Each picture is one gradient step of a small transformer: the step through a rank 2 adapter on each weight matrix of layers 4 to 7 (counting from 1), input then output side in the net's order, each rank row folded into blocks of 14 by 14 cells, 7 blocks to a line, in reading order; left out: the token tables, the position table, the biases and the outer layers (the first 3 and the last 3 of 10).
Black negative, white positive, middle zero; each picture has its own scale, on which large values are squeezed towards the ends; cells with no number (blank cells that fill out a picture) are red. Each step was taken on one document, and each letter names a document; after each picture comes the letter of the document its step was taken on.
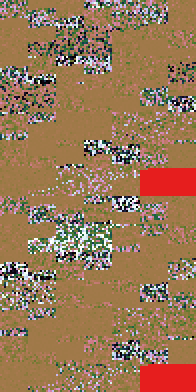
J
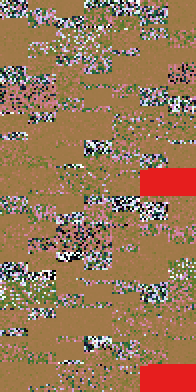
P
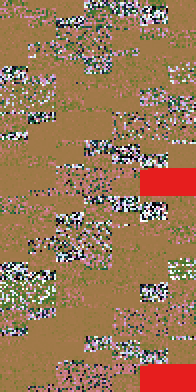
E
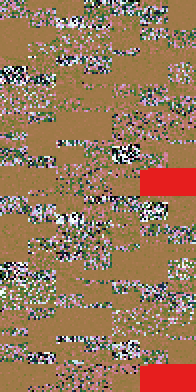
P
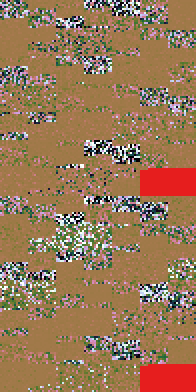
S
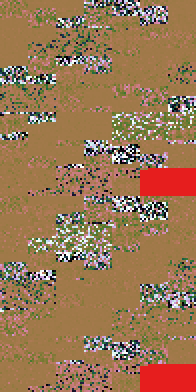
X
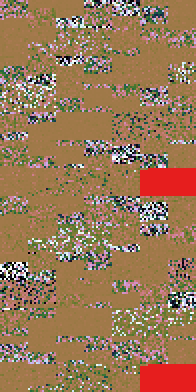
P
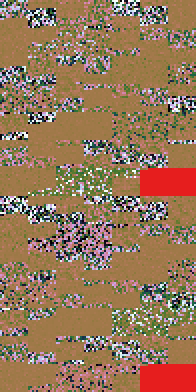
P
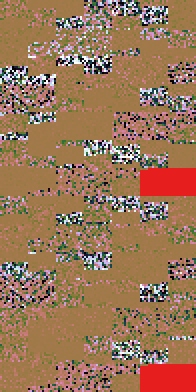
E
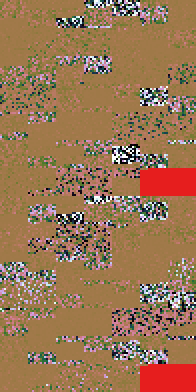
X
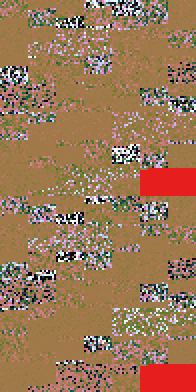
J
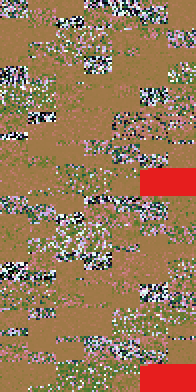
S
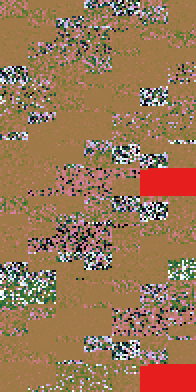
P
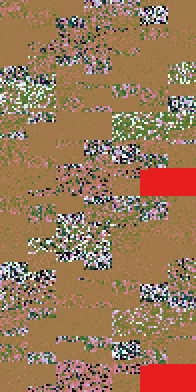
X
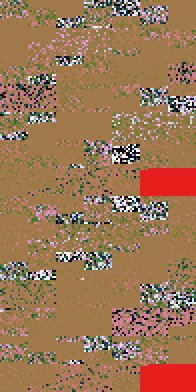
X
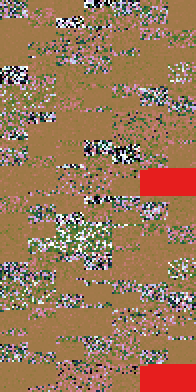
S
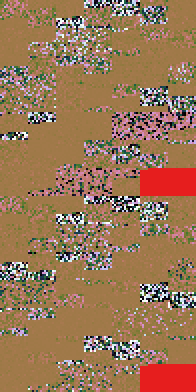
P
